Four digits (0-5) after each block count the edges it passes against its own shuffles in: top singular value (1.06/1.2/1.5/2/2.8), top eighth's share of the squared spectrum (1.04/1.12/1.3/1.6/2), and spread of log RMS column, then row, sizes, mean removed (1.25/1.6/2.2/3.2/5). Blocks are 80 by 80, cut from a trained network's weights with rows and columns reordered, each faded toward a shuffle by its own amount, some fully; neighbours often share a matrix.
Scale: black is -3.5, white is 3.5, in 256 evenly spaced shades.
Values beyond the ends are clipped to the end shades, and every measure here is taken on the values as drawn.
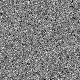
0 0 0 0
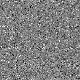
3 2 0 1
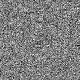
2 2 0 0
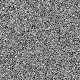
0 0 0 0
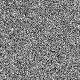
0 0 0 0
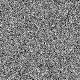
0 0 0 0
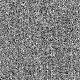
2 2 1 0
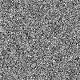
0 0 0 0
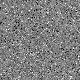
1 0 0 0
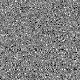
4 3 1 2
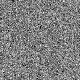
1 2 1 0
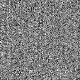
2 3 1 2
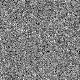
1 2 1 1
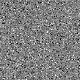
3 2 0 2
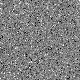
1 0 0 0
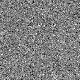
2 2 1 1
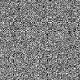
4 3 2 2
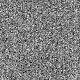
2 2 0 0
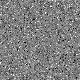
1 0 0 0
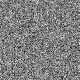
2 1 0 0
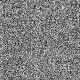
1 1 0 0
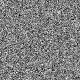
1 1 0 0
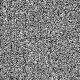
2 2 0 0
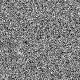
1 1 0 0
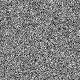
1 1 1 0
